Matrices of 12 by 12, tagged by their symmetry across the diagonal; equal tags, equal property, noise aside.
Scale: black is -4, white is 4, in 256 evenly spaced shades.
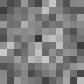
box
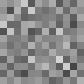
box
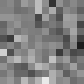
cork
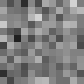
cork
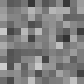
cork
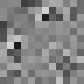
box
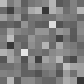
box
